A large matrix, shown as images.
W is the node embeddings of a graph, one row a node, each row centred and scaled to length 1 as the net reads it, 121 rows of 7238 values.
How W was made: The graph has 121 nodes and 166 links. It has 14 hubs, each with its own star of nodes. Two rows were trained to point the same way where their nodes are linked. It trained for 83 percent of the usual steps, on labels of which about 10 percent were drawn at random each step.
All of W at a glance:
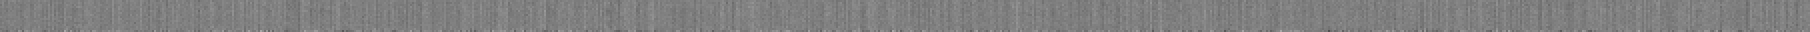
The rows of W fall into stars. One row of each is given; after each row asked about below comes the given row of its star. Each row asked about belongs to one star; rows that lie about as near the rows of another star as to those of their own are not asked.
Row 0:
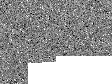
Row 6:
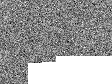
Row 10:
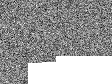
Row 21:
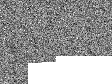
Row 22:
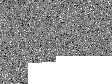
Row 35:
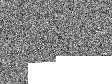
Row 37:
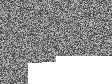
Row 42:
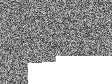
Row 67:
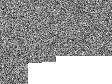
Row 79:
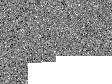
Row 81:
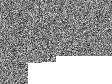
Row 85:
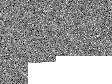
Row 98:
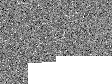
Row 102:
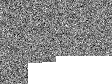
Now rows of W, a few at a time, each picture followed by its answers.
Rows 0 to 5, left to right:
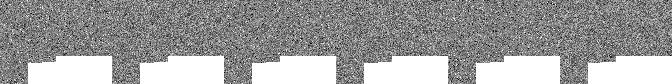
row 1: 81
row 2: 102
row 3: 42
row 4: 102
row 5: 6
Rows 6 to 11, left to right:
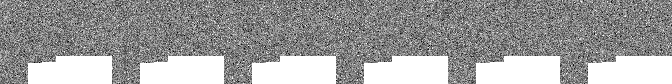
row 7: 21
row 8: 67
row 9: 67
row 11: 81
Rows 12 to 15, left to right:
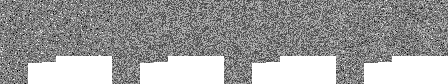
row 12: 42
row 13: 67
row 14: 102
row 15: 10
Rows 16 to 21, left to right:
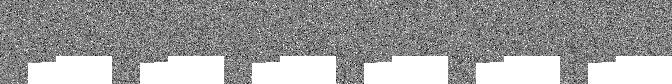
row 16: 6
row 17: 6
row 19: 67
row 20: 85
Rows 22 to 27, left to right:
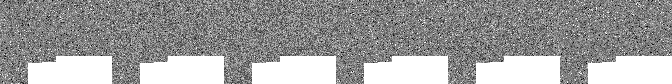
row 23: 98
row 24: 0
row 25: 81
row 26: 67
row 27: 0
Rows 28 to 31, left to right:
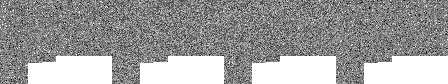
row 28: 10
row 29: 10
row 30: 35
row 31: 22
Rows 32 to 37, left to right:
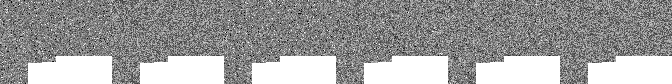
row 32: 85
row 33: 22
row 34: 98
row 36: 22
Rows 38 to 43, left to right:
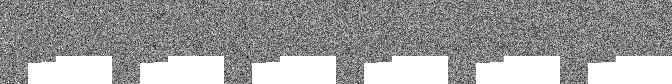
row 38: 21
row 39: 81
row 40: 102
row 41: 21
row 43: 79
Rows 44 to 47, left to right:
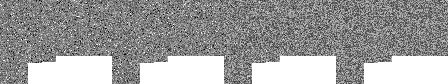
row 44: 37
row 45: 37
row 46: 21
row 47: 10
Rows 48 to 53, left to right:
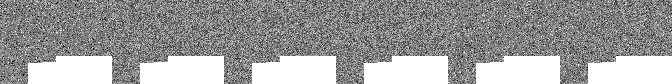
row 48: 10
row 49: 35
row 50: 37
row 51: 98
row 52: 21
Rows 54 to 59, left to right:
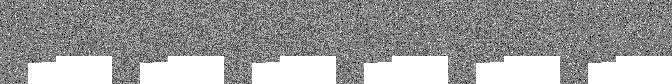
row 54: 42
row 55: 6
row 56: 42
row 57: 42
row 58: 42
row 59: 98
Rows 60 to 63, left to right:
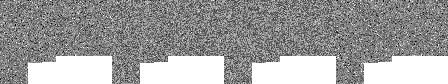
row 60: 6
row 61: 102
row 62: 85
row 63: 37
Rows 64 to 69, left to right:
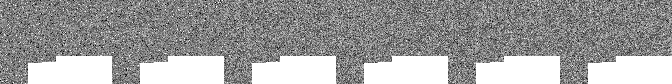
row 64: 67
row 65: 98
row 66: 35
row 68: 102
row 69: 0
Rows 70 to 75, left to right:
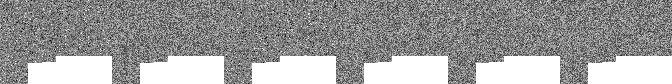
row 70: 81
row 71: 21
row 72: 81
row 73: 98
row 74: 6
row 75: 22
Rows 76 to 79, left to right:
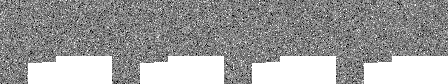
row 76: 102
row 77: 67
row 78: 85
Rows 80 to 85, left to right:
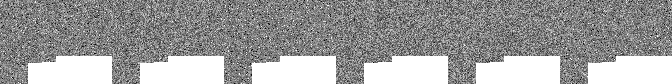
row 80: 21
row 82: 0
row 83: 102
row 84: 6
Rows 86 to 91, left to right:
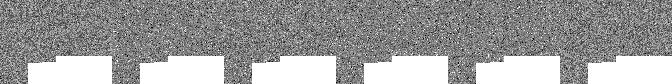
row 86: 98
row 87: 10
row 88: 0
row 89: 79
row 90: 22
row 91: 42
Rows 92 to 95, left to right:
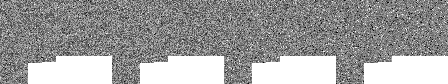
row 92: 35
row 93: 10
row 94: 81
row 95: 10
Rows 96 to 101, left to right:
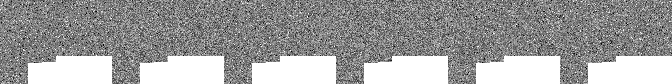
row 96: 21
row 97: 6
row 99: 35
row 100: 21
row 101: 81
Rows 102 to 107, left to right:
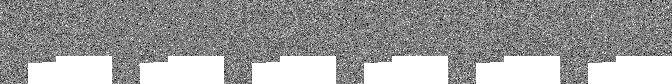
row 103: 79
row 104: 98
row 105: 85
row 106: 102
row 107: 67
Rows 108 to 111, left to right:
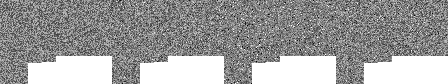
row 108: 81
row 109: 10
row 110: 67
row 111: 37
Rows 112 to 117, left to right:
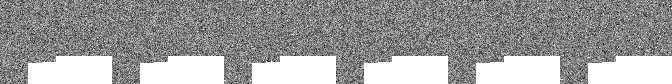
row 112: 37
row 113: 85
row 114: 81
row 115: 0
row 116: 102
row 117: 37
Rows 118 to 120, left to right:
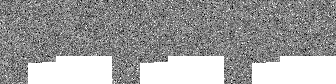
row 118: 6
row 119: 67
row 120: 0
